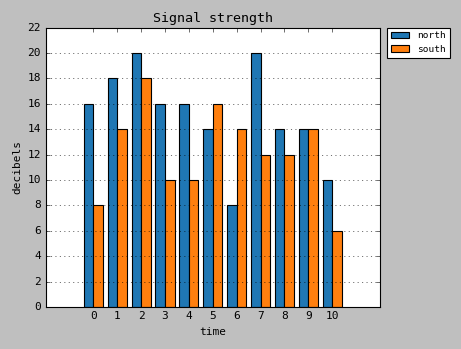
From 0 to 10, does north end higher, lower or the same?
lower
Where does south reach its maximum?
2
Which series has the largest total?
north
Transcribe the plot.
Title: Signal strength
x-axis: time, ticks 0 1 2 3 4 5 6 7 8 9 10
y-axis: decibels, ticks 0 2 4 6 8 10 12 14 16 18 20 22
Legend: north, south
Values:
north: 16 18 20 16 16 14 8 20 14 14 10
south: 8 14 18 10 10 16 14 12 12 14 6
